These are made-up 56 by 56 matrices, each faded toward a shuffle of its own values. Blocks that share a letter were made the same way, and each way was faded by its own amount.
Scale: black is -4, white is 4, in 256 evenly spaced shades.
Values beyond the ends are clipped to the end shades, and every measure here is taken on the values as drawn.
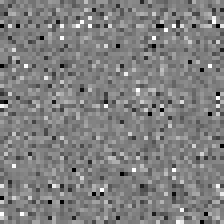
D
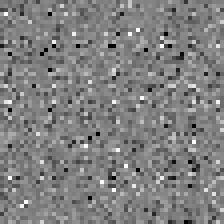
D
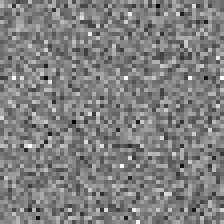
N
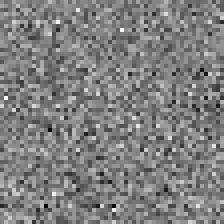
N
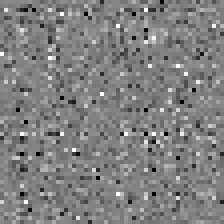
D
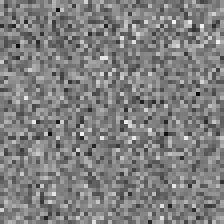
N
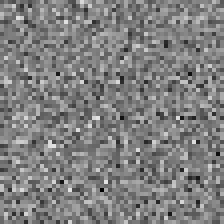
N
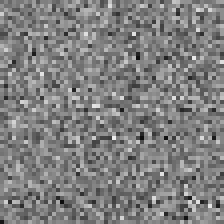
N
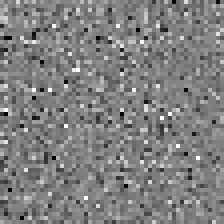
D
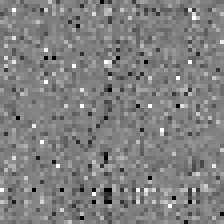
D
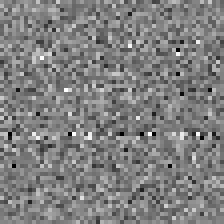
N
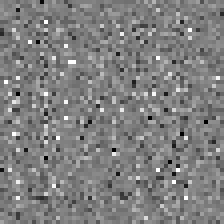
D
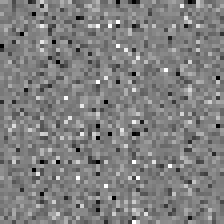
D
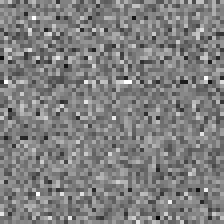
N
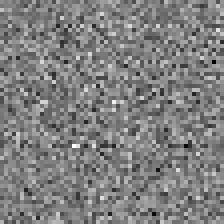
N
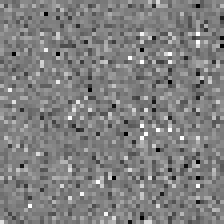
D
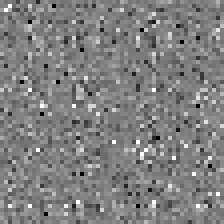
D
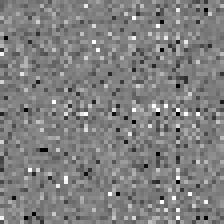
D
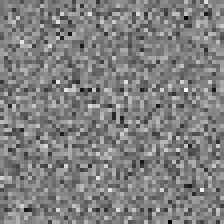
N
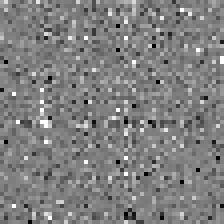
D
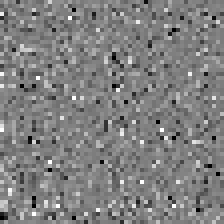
D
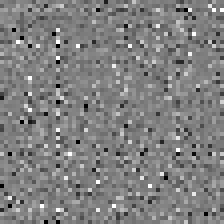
D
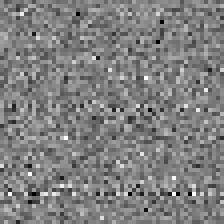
N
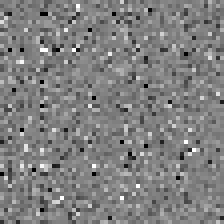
D
